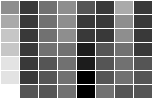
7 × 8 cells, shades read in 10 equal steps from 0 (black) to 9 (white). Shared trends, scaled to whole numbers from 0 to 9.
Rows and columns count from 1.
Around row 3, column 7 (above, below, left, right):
5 4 2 2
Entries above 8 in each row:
0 0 0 0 0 0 1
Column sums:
50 15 25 31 9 19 31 17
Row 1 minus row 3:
-2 0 0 0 1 0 1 0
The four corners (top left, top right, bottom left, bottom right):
5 2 9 3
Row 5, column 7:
4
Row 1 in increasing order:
2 2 2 3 4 5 5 6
